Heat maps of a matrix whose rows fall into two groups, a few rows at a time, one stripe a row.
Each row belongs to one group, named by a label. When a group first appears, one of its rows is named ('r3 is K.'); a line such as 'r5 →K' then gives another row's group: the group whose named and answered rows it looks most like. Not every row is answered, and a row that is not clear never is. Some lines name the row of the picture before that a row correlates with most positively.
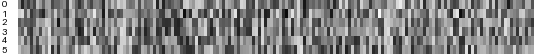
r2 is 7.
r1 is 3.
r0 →7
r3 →7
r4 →3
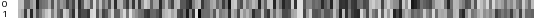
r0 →3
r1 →3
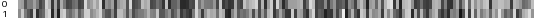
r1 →3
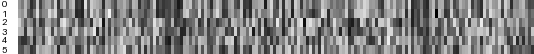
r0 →7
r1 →7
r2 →3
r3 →3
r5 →7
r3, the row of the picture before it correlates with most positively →0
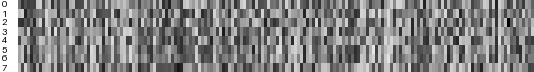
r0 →7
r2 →7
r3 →3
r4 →7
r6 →3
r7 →7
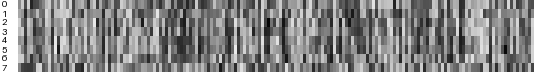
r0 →3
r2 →3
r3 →3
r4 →3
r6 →3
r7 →7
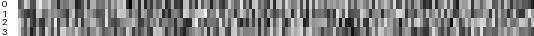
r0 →7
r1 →7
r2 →3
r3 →3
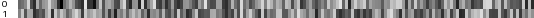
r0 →7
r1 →3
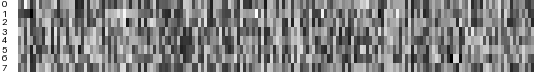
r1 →7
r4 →3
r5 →3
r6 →3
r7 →7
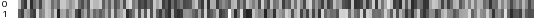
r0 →3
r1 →7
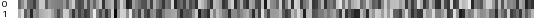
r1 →3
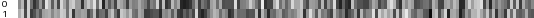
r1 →3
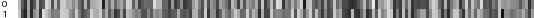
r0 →3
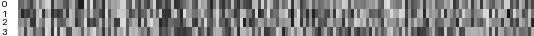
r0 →7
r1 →7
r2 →7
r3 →3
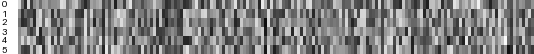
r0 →3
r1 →7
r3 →7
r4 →3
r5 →7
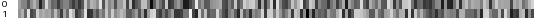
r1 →7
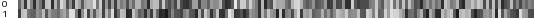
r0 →3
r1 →7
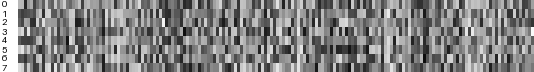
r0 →3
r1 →7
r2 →7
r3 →3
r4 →7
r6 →7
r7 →3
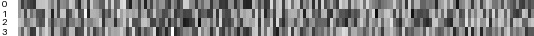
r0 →7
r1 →3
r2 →3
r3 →7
